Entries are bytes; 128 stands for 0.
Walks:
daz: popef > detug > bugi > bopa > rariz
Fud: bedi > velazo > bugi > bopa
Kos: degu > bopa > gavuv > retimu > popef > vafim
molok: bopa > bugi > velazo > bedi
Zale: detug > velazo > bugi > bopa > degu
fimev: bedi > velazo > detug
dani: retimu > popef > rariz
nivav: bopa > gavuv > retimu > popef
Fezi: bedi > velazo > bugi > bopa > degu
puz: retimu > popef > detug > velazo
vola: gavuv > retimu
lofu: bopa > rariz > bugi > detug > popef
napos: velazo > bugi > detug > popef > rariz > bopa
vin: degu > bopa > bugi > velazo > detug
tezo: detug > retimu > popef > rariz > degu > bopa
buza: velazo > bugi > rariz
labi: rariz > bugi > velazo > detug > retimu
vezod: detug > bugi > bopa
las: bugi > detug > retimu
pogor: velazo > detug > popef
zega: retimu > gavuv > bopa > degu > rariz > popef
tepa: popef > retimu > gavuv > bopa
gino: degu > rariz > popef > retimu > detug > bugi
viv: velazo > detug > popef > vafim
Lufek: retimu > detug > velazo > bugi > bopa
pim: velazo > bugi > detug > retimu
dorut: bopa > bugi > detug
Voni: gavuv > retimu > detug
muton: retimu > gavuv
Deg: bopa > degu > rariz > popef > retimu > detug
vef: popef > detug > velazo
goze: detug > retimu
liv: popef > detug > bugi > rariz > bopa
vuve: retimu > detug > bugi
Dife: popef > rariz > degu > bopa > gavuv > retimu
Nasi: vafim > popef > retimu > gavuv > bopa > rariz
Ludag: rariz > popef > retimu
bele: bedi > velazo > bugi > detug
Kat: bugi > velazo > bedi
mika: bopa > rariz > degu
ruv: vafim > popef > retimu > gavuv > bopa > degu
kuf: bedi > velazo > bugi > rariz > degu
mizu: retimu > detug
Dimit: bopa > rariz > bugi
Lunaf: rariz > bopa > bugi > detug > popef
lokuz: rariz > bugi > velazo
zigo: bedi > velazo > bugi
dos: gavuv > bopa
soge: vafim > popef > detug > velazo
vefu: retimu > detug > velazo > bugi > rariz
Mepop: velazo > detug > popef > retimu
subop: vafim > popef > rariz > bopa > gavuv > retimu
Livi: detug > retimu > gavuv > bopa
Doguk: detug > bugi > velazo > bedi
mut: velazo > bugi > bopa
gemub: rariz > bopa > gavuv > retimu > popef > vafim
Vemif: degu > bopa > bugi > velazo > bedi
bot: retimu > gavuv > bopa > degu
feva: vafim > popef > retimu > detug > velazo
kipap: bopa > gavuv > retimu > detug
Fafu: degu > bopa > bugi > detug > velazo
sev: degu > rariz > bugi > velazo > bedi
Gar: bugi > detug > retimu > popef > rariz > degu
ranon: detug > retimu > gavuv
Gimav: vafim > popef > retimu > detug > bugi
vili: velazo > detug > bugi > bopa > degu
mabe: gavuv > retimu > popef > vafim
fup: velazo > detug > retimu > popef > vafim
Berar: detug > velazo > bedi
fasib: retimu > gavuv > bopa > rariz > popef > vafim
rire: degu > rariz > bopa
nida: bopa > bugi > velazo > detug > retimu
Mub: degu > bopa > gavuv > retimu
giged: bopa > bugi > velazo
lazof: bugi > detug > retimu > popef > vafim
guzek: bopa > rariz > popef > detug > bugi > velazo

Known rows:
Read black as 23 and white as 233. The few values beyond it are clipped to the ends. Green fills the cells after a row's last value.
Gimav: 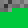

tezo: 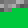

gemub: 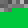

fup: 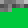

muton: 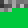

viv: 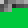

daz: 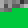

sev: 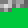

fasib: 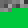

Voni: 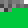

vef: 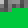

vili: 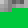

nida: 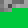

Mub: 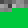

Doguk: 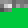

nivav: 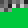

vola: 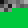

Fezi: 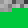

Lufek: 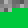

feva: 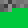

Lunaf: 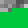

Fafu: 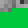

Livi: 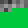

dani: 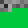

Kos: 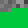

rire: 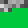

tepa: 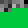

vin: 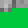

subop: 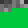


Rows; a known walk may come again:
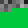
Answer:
Nasi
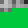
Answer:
Vemif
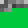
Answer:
viv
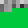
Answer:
fimev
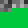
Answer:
ruv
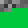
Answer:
soge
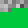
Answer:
kuf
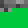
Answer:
mabe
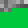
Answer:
gino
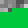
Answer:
Lunaf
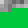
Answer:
vili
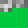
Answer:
sev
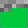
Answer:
Deg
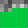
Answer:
bot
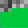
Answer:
kipap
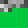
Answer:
rire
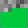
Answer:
lofu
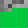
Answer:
nida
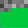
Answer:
ranon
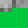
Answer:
vin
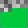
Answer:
mika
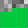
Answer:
vefu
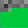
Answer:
Gimav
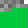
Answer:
pim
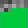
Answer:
Livi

